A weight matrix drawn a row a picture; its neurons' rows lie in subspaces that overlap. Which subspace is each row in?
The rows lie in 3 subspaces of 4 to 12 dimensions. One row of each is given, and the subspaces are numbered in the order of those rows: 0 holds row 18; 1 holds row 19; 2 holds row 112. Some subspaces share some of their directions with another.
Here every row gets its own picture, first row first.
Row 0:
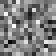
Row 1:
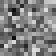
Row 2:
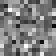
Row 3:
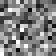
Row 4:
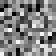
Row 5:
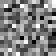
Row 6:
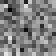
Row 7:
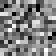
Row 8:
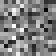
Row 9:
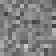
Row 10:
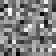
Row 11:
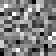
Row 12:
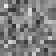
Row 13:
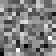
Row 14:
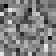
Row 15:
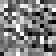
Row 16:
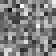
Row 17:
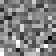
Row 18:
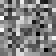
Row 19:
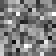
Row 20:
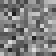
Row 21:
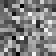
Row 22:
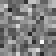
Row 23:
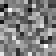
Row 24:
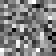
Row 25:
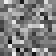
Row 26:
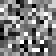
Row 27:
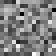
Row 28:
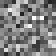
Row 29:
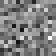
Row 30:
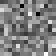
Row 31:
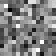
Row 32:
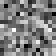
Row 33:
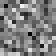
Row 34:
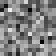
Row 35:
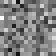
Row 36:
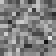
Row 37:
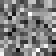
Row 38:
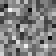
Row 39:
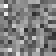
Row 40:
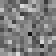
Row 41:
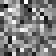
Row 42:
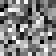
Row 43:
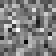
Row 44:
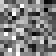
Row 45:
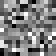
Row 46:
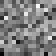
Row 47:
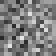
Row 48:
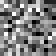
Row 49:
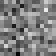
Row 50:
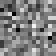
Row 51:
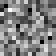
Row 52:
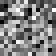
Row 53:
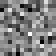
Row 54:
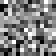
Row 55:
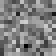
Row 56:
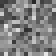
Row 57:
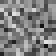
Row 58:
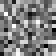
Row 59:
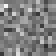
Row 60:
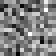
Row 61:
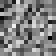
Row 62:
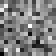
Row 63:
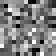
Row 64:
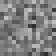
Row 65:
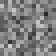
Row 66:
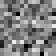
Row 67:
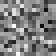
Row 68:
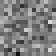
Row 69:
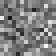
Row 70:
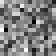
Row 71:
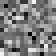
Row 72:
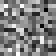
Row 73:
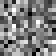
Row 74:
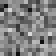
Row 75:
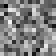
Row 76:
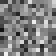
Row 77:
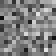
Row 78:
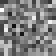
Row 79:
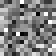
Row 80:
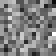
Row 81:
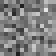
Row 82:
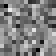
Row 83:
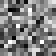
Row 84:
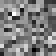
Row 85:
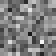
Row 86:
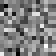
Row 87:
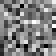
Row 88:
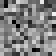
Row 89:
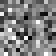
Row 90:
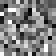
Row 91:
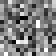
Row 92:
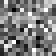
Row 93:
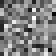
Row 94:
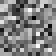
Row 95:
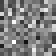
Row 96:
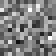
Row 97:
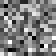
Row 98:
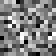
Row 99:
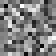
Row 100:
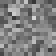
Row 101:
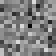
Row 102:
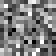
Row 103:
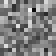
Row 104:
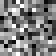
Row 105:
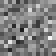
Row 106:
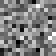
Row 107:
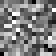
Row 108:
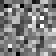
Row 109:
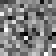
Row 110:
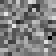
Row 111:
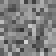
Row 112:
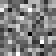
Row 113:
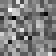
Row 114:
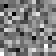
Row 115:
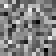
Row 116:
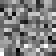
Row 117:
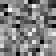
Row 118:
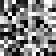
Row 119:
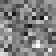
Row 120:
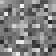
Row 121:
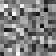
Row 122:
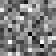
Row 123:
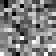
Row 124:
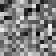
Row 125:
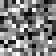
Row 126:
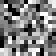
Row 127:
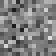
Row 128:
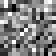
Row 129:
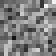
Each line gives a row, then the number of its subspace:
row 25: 0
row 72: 1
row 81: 1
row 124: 0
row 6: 0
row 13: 1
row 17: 1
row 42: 2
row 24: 1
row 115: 1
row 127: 2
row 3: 1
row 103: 0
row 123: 0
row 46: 0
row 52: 0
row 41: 0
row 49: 2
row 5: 0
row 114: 2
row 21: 0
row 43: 0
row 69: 0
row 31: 2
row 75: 2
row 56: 0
